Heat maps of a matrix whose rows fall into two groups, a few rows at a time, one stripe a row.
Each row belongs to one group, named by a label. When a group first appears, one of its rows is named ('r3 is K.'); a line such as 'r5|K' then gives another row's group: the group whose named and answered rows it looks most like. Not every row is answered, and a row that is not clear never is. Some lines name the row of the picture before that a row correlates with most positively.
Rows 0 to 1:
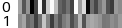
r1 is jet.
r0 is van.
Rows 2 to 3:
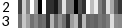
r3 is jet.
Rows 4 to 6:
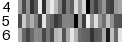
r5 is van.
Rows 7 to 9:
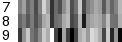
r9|van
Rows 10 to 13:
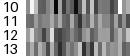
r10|jet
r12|jet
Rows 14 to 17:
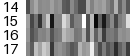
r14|van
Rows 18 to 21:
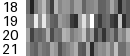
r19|jet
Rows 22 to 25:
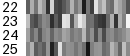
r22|van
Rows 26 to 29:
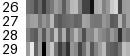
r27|jet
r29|jet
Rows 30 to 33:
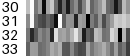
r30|jet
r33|van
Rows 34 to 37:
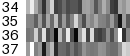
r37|jet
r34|jet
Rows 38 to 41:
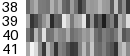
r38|van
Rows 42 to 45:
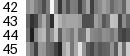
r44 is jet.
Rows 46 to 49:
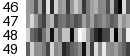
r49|van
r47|jet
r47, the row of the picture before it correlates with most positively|42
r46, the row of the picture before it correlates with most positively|43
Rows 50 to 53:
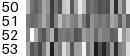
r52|jet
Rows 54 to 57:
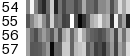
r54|jet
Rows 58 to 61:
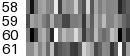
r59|van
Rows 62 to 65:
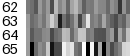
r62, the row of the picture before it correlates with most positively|60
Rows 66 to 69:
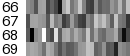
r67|van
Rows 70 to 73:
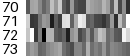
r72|jet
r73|van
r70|van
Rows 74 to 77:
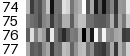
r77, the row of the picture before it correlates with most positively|71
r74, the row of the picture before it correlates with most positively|71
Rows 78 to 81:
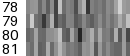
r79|jet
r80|van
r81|van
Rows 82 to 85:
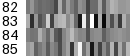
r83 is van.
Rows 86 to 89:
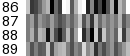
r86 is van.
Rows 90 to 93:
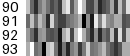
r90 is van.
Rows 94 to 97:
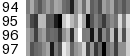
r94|van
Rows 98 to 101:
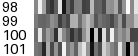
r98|jet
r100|van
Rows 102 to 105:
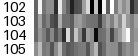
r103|jet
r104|jet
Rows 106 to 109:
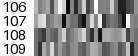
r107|jet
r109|jet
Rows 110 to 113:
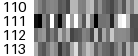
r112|van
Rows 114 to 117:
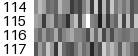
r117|van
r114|van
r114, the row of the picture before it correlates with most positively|112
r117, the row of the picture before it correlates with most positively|112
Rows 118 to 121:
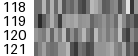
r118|jet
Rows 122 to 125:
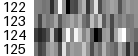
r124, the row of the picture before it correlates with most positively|119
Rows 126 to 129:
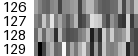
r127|jet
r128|van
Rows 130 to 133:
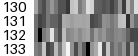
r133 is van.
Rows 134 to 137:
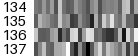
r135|van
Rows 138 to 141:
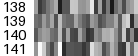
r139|jet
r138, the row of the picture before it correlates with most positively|136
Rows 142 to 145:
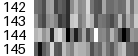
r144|jet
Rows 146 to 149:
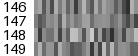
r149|van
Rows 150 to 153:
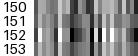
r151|van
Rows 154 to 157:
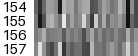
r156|jet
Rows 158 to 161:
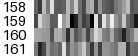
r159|van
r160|jet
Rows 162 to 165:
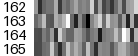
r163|van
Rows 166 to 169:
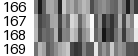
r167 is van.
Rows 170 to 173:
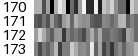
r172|jet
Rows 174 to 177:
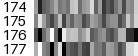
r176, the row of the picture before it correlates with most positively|171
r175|jet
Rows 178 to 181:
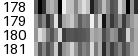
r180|jet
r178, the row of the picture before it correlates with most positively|176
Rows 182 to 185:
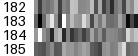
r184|jet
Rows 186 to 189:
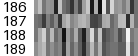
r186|van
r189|jet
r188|jet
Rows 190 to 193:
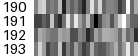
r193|jet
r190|jet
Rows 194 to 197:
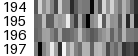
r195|van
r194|van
